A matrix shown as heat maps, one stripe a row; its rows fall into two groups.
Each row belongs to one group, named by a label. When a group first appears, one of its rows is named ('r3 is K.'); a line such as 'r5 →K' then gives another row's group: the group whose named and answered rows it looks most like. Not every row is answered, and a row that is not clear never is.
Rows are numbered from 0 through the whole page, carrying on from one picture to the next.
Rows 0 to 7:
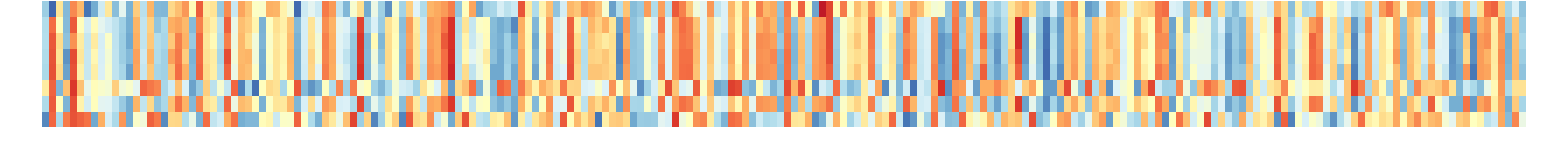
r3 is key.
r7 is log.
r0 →key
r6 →key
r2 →key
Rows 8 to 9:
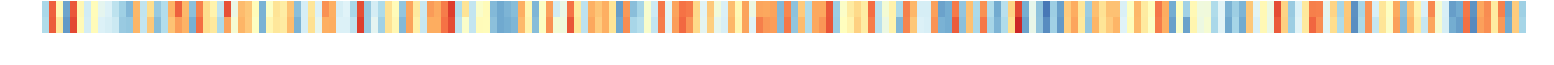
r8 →key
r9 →key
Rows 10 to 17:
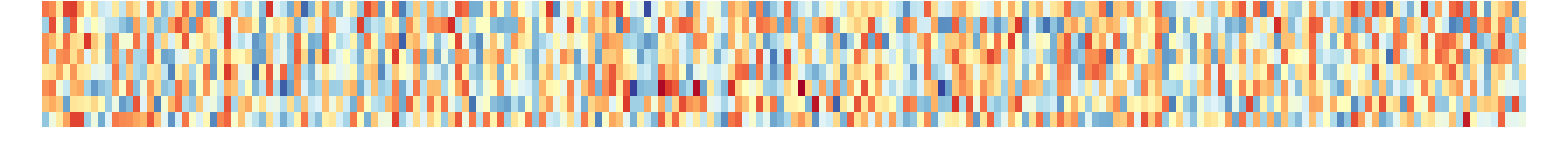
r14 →log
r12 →log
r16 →key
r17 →log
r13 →log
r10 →log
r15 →log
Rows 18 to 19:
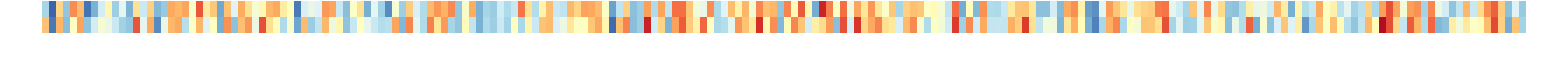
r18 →key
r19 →key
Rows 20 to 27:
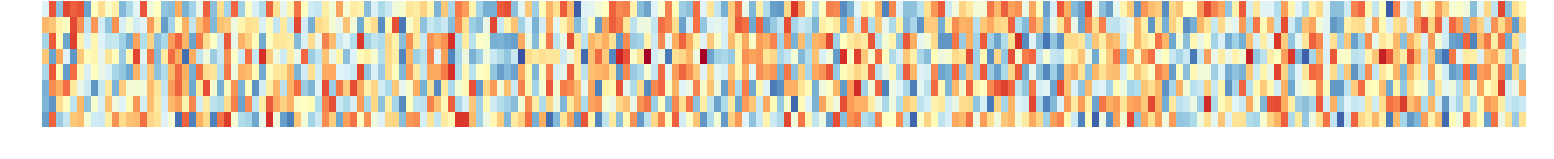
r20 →log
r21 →log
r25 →log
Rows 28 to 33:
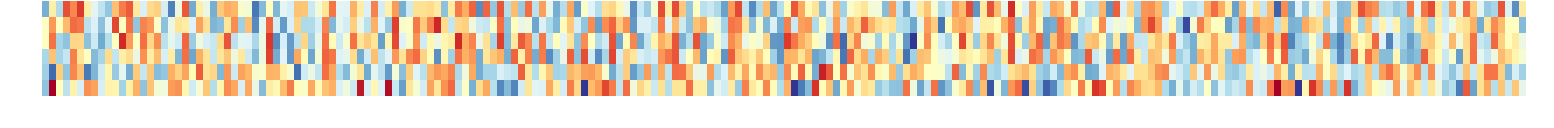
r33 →key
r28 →log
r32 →key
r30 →log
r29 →log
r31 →log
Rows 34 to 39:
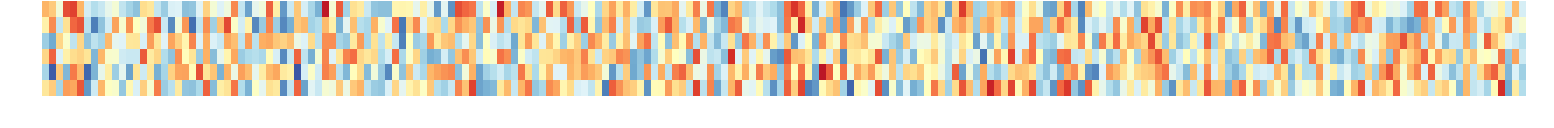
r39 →log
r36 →key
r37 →log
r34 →log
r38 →key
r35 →log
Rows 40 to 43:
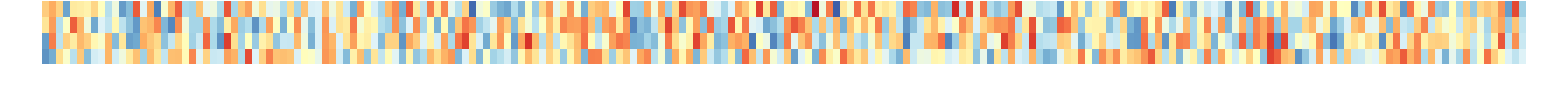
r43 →key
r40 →key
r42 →log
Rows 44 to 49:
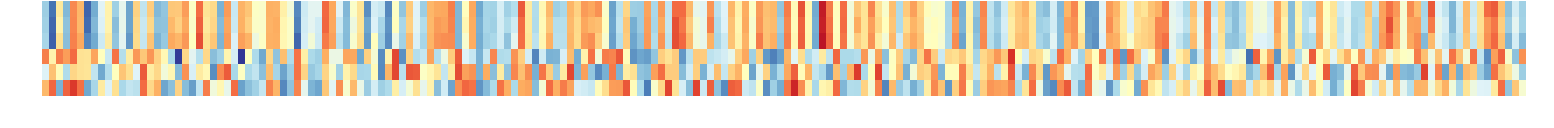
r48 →log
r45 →key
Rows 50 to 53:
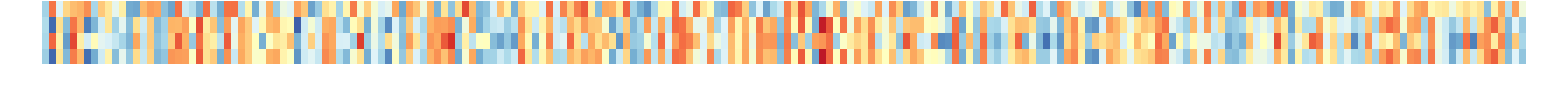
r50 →log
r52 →key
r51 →key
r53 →key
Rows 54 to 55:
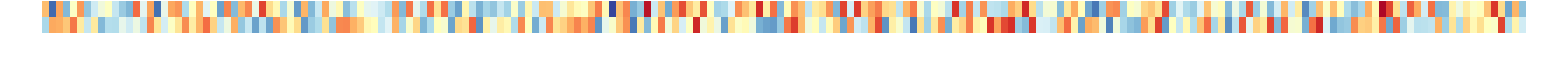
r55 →log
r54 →key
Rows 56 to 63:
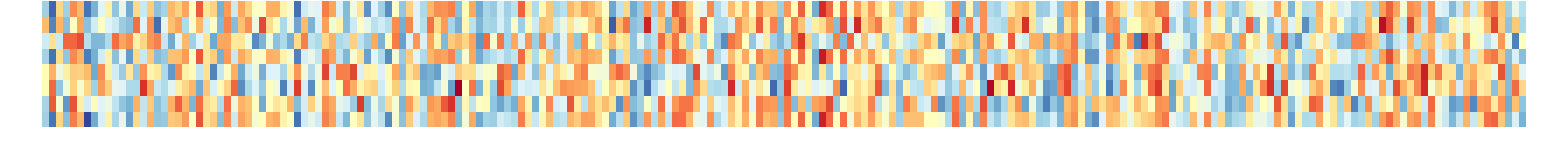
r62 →key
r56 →key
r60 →log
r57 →key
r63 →key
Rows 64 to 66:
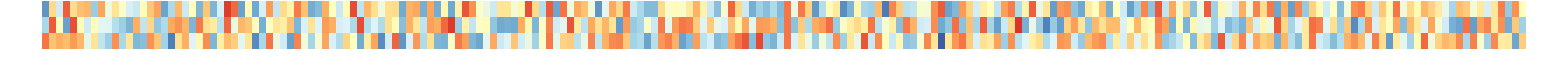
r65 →key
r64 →log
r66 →log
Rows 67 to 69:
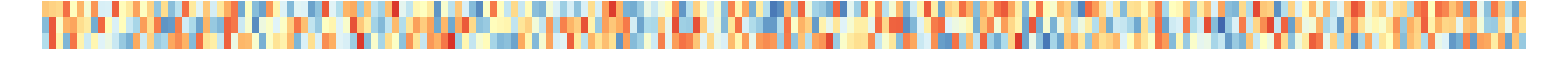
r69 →key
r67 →log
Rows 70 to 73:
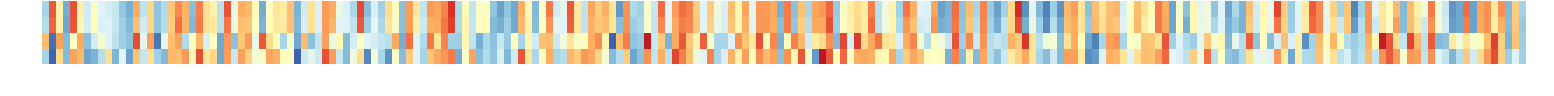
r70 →key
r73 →key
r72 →key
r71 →key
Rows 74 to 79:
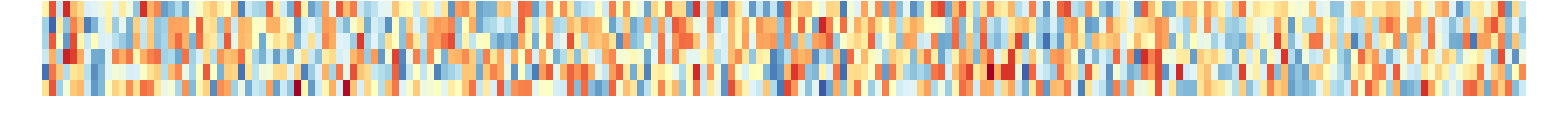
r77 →log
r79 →log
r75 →key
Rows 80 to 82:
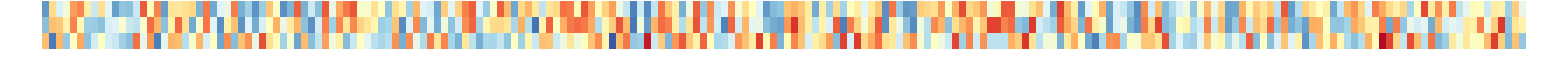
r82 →key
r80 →log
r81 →log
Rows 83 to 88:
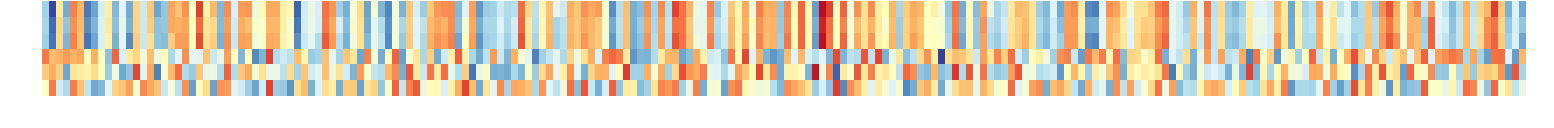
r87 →key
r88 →log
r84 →key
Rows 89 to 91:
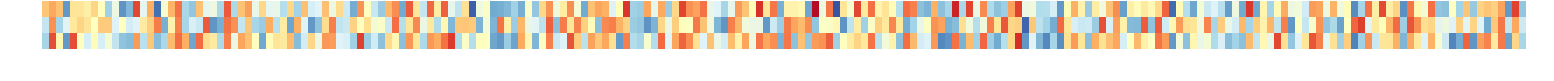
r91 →key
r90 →log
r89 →key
